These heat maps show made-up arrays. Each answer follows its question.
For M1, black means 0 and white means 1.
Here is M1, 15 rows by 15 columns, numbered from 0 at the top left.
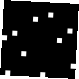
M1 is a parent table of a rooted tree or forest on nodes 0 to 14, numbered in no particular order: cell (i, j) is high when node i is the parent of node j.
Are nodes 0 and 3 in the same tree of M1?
no
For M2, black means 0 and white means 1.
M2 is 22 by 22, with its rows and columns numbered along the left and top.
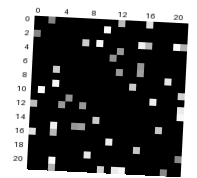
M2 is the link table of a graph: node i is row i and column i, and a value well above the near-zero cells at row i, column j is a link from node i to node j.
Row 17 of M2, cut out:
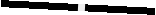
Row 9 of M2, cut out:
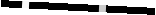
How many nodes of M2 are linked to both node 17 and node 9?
0
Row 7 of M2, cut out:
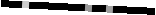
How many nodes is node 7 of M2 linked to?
3
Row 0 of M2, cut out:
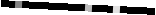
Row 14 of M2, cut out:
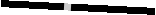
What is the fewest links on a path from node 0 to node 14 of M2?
4
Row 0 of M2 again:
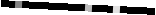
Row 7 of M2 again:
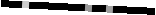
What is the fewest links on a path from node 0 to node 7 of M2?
2
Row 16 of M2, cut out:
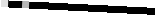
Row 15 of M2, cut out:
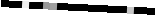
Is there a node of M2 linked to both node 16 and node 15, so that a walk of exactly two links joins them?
yes
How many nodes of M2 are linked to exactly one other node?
11
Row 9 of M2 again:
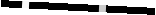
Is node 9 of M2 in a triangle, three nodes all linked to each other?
no
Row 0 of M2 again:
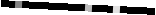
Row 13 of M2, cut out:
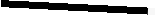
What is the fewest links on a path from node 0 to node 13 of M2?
3
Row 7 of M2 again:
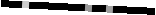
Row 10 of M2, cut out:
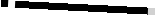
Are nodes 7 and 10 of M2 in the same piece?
yes
